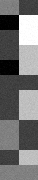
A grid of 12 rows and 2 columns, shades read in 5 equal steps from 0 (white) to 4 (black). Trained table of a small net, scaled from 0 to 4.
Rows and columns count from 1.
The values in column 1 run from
2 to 4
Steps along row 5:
down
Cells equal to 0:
2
